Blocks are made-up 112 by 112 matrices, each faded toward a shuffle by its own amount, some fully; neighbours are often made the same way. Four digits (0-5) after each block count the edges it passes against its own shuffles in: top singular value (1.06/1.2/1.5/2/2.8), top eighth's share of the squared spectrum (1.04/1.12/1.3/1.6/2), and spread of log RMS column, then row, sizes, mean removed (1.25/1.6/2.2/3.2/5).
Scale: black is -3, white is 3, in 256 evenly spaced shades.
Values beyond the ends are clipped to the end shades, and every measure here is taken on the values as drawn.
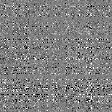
2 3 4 4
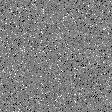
0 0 0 0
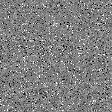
1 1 1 2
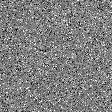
0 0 0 0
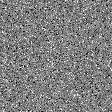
1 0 0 0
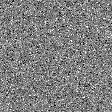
2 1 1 0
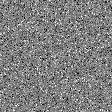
0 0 0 0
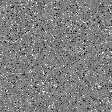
2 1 0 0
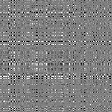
5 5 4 4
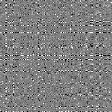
5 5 3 4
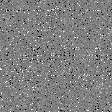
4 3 1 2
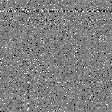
4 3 1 2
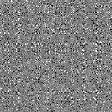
5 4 3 3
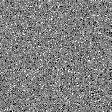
3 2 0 1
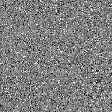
3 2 1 1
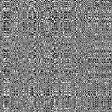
5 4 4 4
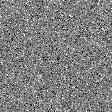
2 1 0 0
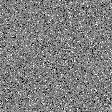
2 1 0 0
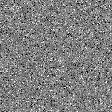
3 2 0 0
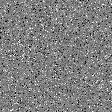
2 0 0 0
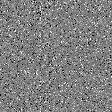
3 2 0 0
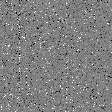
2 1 1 0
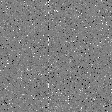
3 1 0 0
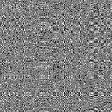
5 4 3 3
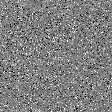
2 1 0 0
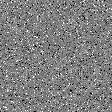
3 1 0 0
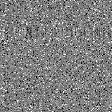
4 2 1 1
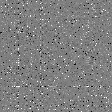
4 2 1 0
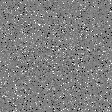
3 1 0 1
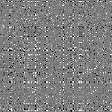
5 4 3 3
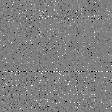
4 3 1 2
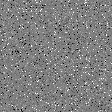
3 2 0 0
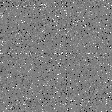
3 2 1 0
